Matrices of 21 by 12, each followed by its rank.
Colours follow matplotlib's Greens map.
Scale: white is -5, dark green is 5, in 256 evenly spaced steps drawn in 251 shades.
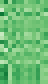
two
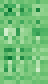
two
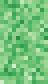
full rank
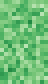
full rank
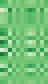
one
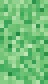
full rank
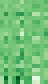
two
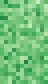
full rank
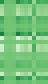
one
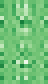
two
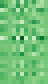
two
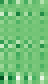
one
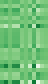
one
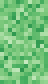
full rank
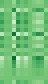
one
